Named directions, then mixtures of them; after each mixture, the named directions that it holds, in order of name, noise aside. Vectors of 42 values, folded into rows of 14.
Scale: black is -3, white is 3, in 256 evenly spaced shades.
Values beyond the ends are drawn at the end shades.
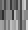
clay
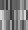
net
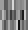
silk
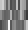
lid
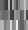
clay, net, silk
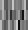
silk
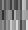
clay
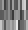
clay, silk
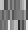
clay, lid, silk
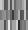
clay, lid, silk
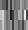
net, silk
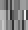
net, silk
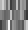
lid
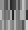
clay, lid, net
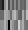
lid, silk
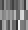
net, silk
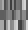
clay, lid, silk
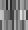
lid, net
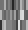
lid, net, silk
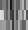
net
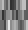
clay, lid
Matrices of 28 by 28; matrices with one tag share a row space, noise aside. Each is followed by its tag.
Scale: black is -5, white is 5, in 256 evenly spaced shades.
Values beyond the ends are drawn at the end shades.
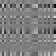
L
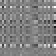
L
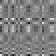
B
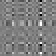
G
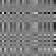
L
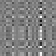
G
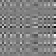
L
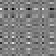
B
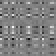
B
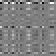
B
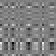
B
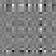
G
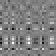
B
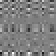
B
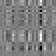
G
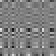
B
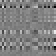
L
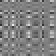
B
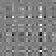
G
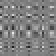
B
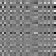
L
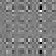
G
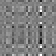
G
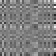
L
